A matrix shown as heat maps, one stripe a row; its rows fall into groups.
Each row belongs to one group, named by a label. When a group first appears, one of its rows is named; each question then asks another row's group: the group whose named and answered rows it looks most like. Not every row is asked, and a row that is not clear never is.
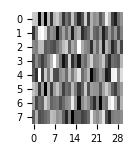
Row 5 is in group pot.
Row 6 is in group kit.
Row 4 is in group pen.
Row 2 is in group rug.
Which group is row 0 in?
pot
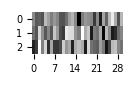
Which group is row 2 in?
pen
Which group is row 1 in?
rug
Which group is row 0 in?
kit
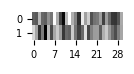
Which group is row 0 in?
rug
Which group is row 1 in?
pot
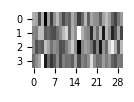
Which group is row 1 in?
rug
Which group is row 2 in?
kit
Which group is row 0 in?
pot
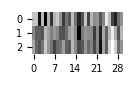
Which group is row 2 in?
kit
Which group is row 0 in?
pot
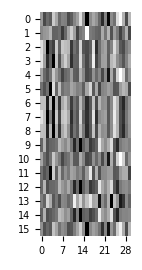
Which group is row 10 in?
kit
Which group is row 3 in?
pot
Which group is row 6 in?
pot
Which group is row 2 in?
pot
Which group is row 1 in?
rug
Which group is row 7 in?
pot
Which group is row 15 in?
kit
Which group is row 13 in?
rug
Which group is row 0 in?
kit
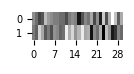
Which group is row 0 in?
kit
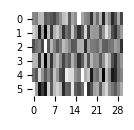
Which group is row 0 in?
rug
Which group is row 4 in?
rug
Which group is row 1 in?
pot
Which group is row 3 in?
pot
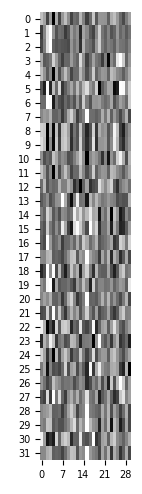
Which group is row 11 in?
pot
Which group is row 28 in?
rug
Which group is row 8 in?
pot
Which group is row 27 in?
pen
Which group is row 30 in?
pot
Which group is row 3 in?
kit
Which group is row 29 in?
rug
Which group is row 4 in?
pot
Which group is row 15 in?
rug
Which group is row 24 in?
pot
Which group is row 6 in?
pen
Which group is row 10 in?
kit
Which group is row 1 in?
pen
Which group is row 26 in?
kit
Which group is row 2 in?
pen
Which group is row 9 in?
pot
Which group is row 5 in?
pen
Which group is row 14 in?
rug
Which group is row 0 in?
pot
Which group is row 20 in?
rug
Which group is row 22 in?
pot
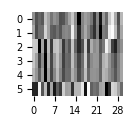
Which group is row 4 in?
pot
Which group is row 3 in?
pot
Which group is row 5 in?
pen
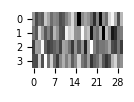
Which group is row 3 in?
pen
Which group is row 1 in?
rug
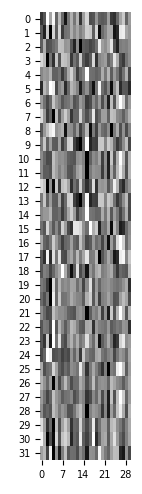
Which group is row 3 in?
pot
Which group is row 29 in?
pot
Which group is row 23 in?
pen
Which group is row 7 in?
pot
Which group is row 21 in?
kit
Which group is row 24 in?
pen
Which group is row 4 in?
rug
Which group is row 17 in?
pen
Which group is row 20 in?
pen
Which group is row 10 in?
kit
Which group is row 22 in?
pen
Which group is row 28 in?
kit
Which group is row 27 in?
kit
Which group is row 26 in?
pot
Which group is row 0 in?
pen
